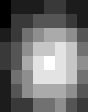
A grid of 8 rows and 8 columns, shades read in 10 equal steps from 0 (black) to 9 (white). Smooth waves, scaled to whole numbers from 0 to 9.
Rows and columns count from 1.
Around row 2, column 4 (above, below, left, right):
1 5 2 3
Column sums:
8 20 30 42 45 46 37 23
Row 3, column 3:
4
